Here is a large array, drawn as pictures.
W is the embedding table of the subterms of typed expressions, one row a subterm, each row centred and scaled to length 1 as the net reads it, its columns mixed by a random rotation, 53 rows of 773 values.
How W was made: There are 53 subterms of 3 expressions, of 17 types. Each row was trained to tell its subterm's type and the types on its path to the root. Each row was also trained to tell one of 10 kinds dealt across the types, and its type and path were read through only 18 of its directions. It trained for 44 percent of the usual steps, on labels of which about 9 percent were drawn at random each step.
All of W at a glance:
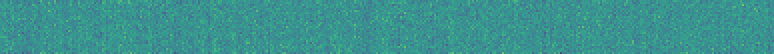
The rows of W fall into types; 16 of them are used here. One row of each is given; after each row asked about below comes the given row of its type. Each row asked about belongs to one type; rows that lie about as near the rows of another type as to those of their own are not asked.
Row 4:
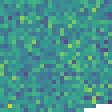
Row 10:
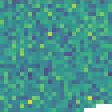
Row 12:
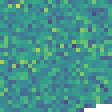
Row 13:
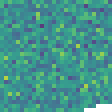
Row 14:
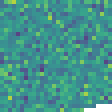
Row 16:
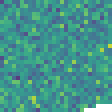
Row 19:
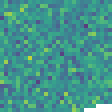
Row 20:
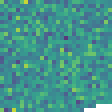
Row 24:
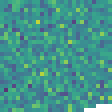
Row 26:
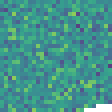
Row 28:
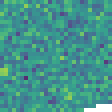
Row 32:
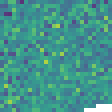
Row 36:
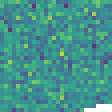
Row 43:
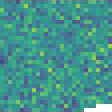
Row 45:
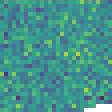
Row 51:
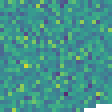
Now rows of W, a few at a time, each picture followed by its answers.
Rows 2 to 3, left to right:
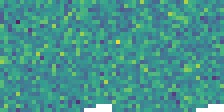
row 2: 13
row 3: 36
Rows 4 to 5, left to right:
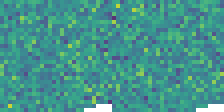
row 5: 45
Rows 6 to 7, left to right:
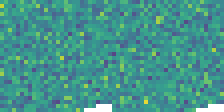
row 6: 28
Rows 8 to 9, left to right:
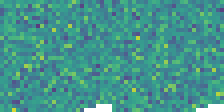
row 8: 26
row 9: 16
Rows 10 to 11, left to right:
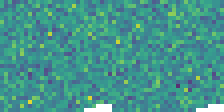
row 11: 36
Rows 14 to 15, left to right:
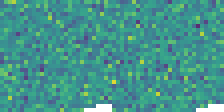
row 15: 19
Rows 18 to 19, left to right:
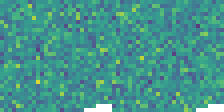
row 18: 16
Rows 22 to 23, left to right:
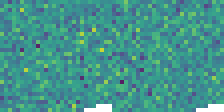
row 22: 12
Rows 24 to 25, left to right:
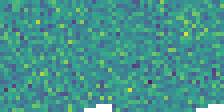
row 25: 36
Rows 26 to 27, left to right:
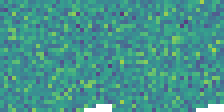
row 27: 13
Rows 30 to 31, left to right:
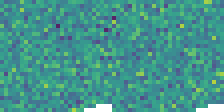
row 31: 45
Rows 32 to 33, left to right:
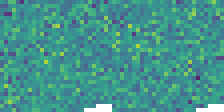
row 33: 20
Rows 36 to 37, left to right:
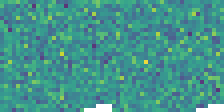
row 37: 24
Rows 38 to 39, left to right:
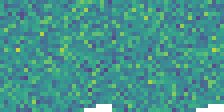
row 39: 16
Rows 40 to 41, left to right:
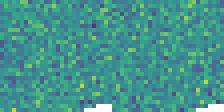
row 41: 45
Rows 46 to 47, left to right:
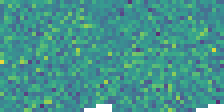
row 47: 12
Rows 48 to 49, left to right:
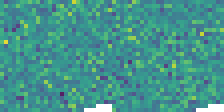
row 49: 12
